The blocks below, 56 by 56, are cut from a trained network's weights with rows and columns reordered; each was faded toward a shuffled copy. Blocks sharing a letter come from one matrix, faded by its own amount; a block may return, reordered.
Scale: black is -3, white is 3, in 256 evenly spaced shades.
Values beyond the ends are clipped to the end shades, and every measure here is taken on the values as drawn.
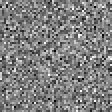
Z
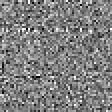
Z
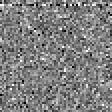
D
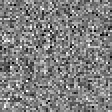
Z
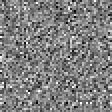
Z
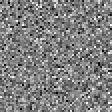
D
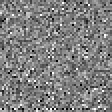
D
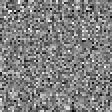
Z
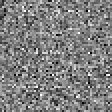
Z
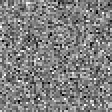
D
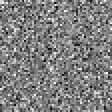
D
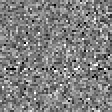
D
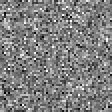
D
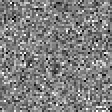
D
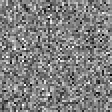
Z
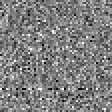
D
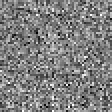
Z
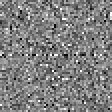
D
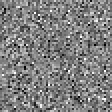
D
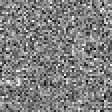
Z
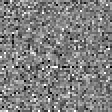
D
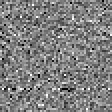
D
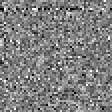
D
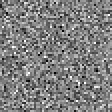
D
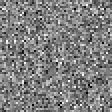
D
